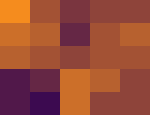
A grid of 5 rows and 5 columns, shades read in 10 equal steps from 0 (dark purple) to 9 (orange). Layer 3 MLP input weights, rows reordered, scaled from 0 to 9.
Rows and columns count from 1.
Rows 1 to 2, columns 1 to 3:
9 5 3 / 7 6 2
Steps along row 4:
up up down down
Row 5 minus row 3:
-5 -5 3 -1 -1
